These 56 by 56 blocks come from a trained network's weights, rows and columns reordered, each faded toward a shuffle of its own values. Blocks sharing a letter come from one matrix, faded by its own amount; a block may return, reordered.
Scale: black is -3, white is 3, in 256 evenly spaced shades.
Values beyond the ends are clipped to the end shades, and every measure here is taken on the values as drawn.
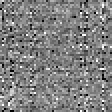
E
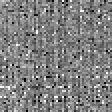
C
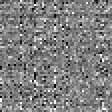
E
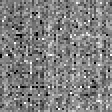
C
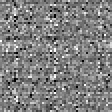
E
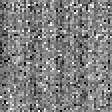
C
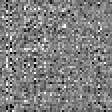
E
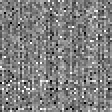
C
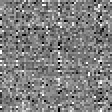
E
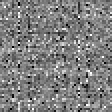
E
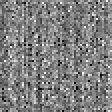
C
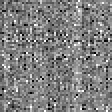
C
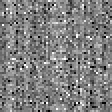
C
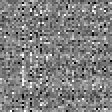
E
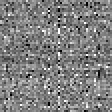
E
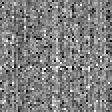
C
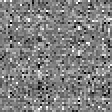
E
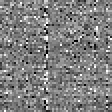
E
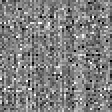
C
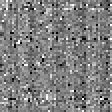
C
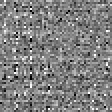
E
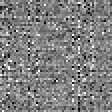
E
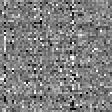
E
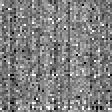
C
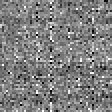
E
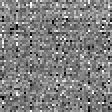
E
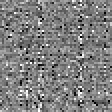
E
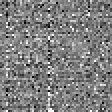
E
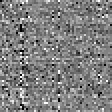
E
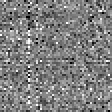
E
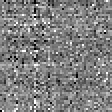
E
